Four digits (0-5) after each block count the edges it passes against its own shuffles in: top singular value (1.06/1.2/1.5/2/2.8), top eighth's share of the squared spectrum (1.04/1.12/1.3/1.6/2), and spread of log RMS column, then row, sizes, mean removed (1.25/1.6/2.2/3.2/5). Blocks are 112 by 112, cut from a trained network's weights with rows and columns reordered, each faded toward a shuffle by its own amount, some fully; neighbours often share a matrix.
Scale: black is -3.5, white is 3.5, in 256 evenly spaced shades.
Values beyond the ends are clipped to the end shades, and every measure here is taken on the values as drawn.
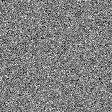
1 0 0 0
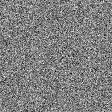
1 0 0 0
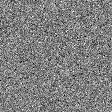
0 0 0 0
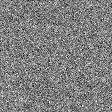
0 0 0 0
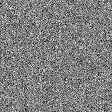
2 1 0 0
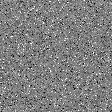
0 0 0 0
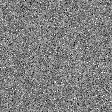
0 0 0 0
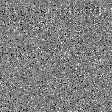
2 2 0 1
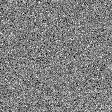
1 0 0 0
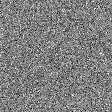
1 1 0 0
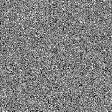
3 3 1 1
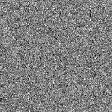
3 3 1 1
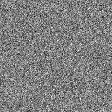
2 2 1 1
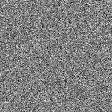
3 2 0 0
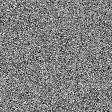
1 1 0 0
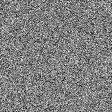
1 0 0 0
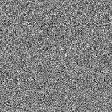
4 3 1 2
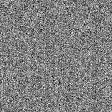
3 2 0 1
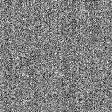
3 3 0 1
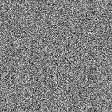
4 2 1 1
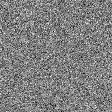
2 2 0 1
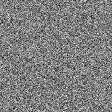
3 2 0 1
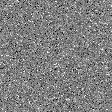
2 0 0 0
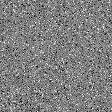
2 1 0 0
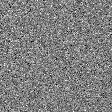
2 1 0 0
